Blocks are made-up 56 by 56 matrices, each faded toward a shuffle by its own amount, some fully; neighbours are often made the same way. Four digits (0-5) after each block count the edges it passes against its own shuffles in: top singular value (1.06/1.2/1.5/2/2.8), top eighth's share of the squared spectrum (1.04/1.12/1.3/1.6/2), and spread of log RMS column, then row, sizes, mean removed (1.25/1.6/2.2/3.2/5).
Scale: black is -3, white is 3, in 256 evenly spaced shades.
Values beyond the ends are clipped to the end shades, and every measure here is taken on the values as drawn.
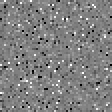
0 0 0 0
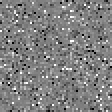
0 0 0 0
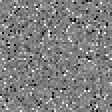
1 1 0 0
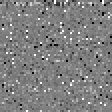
1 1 0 1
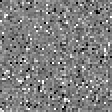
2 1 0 0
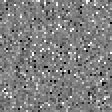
0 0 0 0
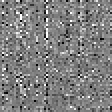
4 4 3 2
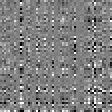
4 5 4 3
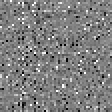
3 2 1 0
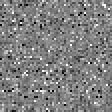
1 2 0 2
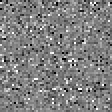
1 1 0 2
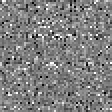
1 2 0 2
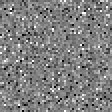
0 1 0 0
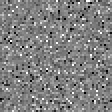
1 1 0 0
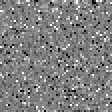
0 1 0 0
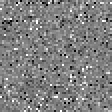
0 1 0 1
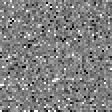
1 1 0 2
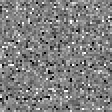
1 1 0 2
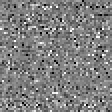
1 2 0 3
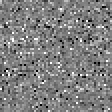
1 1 0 2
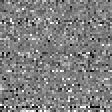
2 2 0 3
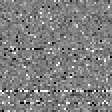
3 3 0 2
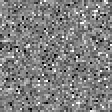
0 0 0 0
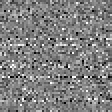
2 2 0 3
